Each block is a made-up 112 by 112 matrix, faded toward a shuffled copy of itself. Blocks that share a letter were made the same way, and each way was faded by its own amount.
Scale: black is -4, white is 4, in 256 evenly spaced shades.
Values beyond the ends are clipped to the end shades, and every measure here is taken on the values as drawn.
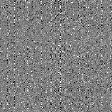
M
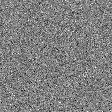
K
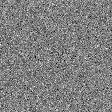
K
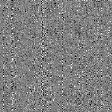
M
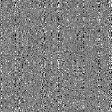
M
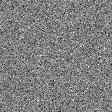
K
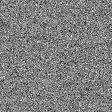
K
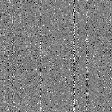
M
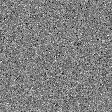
K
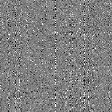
M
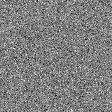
K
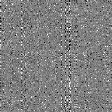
M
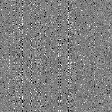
M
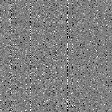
M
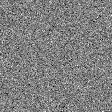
K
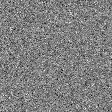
K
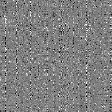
M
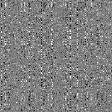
M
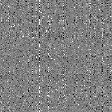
M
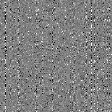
M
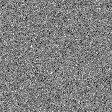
K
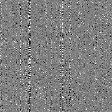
M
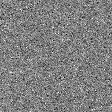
K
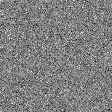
K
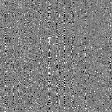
M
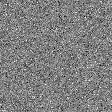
K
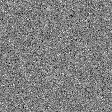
K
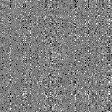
M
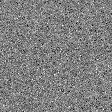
K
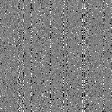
M
